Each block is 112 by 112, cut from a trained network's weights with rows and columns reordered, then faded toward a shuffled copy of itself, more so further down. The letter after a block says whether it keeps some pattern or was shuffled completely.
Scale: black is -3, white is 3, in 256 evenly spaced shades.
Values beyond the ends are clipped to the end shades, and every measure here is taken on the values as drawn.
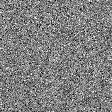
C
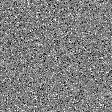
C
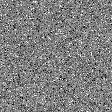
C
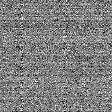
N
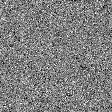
C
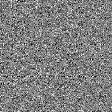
N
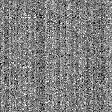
N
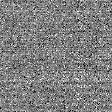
N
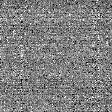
N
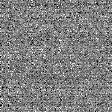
N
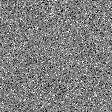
C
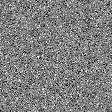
C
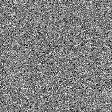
N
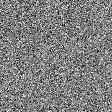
C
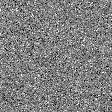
C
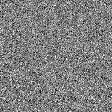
N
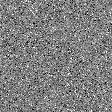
C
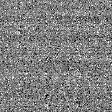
N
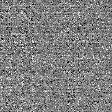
N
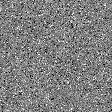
C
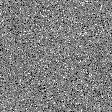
C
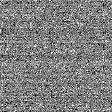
N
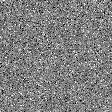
C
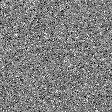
C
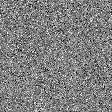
C
